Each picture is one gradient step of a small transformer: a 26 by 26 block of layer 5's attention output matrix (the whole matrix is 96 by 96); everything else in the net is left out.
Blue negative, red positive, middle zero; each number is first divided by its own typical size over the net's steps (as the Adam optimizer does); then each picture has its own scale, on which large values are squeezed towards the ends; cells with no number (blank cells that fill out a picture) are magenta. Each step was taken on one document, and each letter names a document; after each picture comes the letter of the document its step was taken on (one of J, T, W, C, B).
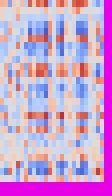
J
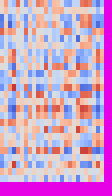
J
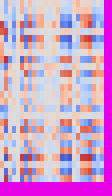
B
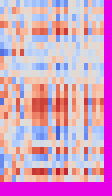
J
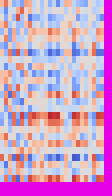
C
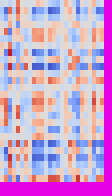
C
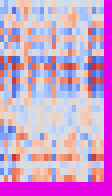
B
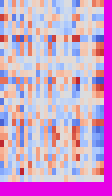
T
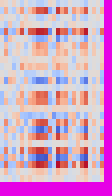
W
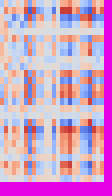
B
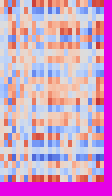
C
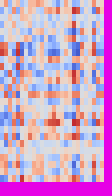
C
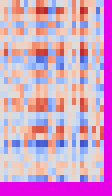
W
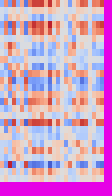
C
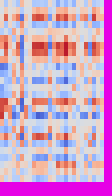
W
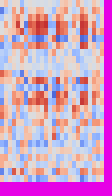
J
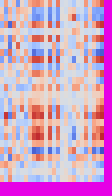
T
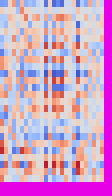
J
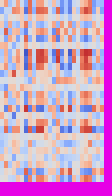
B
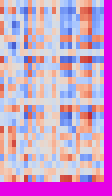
B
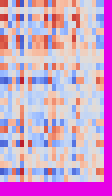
W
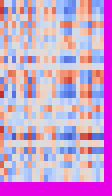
B
